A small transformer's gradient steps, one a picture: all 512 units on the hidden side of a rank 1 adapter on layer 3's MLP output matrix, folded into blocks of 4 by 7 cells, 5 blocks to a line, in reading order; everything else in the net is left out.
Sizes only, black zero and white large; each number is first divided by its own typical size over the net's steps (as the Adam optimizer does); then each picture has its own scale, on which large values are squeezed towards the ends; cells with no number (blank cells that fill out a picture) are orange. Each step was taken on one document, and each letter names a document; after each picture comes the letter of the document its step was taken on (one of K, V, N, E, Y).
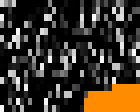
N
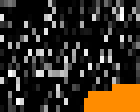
N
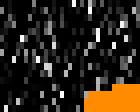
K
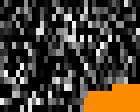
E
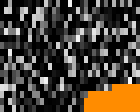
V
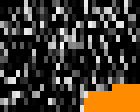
E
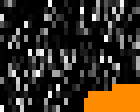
N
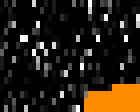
K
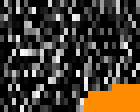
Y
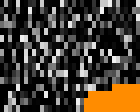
Y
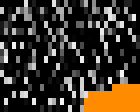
E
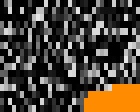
V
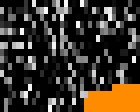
E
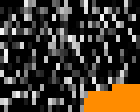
E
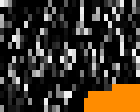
N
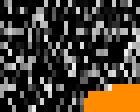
V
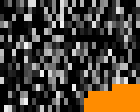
Y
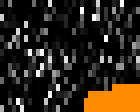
N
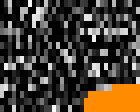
V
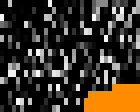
N
